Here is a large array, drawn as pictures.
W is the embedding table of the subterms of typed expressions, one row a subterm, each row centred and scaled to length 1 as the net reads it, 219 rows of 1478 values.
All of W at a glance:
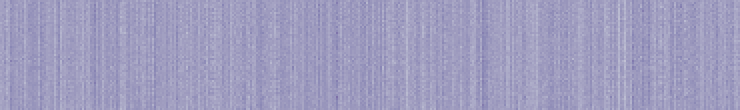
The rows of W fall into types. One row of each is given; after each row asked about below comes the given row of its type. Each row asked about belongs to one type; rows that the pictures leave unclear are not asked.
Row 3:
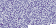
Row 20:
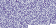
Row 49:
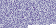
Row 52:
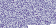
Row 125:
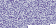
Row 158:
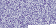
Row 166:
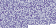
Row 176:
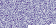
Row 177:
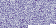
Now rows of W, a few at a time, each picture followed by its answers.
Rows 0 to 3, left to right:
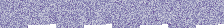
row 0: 166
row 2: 177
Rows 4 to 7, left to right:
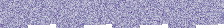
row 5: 158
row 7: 52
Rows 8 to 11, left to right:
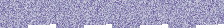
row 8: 20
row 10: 177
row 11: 158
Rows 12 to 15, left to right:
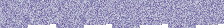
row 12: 3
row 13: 3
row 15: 158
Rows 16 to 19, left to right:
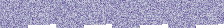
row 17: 20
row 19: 166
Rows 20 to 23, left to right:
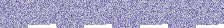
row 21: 166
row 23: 52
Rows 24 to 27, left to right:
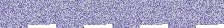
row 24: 20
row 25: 125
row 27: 177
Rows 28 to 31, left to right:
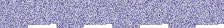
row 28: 176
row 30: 177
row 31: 158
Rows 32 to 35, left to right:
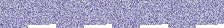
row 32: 52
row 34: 52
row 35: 20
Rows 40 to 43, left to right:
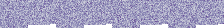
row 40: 166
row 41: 20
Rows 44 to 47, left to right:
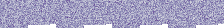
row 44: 158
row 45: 125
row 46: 177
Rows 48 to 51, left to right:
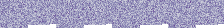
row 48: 20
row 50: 177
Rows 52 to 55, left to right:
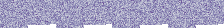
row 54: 158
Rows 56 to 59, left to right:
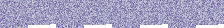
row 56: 125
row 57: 52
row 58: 20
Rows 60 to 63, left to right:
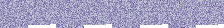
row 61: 52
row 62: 20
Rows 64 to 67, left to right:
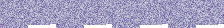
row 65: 3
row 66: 158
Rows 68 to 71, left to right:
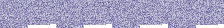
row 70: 52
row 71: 177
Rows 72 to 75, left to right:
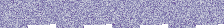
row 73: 125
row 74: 3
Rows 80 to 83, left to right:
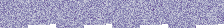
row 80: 20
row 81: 3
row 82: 158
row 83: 166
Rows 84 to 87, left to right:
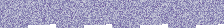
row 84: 158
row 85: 125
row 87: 20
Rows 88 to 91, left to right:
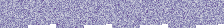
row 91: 125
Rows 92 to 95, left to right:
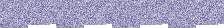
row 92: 3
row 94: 166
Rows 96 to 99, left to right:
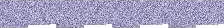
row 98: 3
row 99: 49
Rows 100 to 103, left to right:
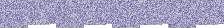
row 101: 20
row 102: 125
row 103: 3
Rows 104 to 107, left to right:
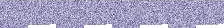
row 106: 52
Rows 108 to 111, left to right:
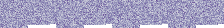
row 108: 52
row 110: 20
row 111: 125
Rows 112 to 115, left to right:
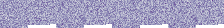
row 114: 177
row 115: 3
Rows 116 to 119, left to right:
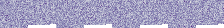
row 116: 176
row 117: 49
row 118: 20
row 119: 177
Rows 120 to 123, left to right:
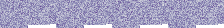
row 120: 166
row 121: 3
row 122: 125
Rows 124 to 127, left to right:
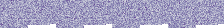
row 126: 49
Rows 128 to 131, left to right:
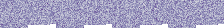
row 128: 3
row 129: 177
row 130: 158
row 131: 125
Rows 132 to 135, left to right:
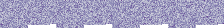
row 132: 3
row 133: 20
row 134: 49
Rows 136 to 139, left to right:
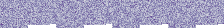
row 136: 52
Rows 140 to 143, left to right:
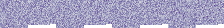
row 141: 177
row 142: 125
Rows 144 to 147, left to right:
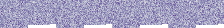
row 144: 52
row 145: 158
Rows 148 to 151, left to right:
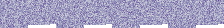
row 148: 158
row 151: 177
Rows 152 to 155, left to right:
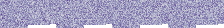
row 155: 166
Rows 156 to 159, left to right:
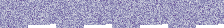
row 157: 20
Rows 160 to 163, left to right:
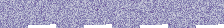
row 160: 177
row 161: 158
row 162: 158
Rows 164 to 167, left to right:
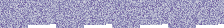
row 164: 52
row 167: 3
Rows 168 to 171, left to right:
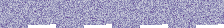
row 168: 3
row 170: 177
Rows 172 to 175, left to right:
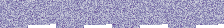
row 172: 125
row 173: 177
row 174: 52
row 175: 125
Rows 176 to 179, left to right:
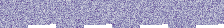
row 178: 3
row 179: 166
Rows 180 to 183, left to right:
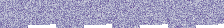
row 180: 177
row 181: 166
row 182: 52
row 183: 158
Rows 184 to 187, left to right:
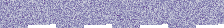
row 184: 49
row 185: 125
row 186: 166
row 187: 3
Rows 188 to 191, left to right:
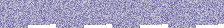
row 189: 125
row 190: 166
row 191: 20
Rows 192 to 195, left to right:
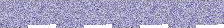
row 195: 52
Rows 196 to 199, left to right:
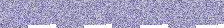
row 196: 3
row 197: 166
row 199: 125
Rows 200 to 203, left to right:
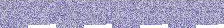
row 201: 20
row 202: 177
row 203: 52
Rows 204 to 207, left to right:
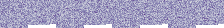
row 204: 20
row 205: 158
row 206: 52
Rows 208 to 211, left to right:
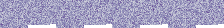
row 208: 3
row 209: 166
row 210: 158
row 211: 158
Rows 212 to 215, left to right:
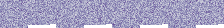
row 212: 125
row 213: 158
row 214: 3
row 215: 49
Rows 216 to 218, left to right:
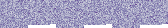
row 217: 125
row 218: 52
